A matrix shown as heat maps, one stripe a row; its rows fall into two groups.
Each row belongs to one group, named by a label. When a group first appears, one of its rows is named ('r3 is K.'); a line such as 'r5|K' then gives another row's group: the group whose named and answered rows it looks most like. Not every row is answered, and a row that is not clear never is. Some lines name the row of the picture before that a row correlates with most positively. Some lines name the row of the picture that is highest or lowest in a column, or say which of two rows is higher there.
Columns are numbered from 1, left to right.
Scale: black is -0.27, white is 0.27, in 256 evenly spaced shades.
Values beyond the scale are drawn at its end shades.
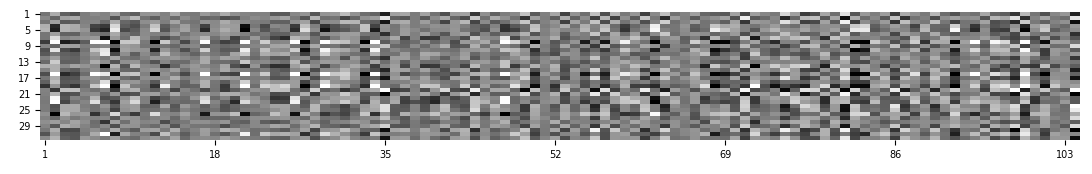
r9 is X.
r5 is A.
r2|X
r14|A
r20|X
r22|A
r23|A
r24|X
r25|X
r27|X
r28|A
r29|X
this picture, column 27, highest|5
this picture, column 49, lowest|20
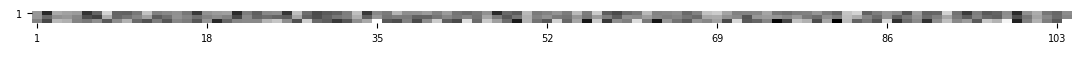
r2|A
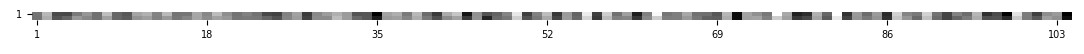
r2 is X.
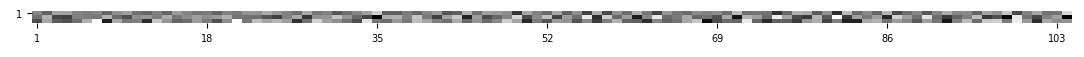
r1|X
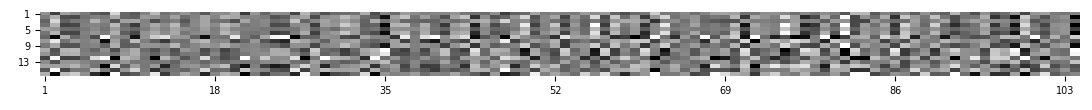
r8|A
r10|X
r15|A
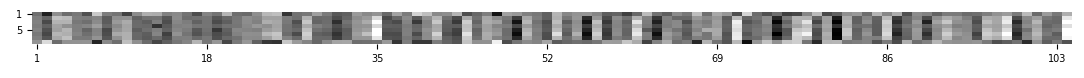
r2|X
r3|X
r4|X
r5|X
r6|X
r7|X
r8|A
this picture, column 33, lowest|8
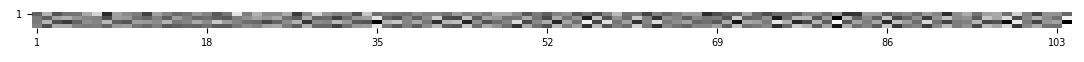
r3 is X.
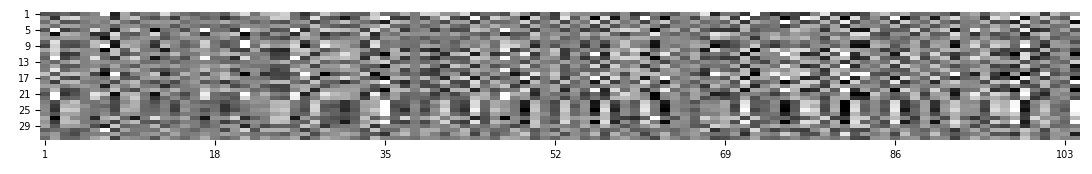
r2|X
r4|X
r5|A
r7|A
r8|A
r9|A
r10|A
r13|X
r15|A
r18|X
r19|A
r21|A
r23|X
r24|X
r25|X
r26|X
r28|X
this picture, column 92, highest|16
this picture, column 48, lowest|16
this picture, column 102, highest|1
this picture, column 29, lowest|16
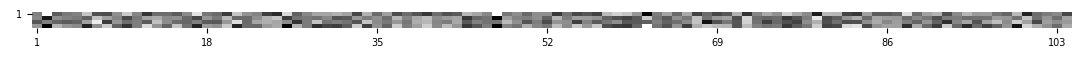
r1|A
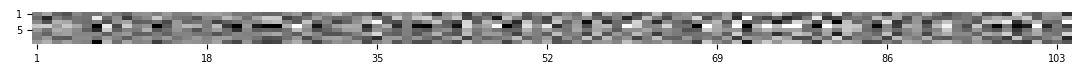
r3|X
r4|A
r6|X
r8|A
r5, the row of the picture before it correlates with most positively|4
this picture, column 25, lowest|4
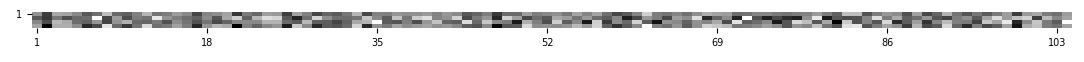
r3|X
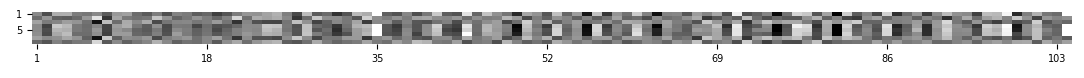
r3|A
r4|X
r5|X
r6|X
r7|A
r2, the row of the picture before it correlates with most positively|2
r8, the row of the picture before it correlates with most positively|2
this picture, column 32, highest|7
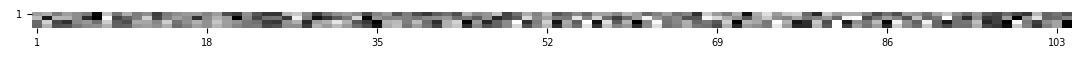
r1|A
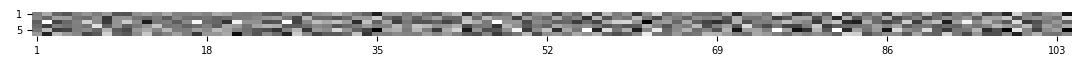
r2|X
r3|A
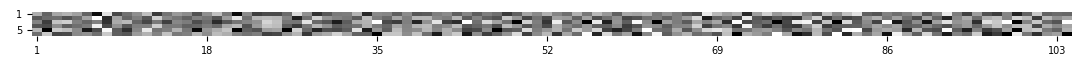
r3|X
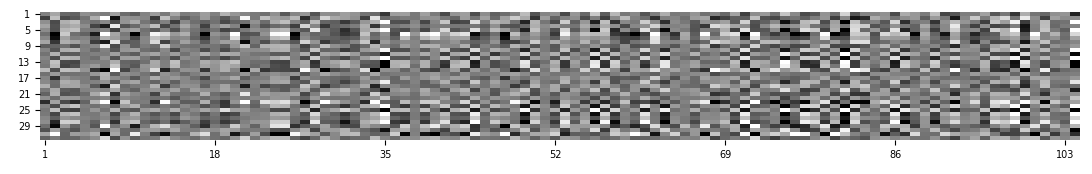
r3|X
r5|X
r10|X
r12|X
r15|A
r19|A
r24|X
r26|X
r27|X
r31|A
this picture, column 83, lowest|23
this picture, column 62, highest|6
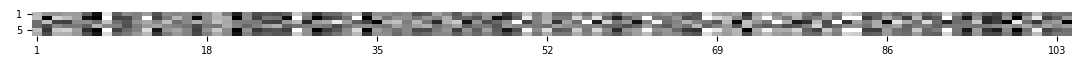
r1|A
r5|A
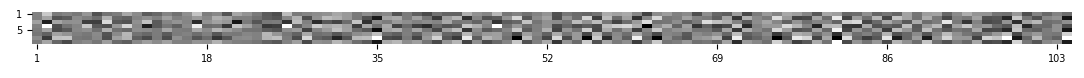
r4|A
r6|X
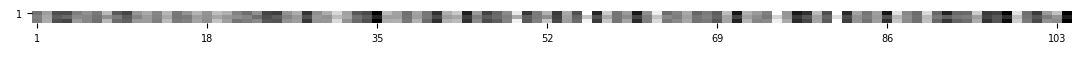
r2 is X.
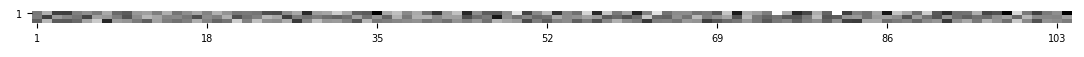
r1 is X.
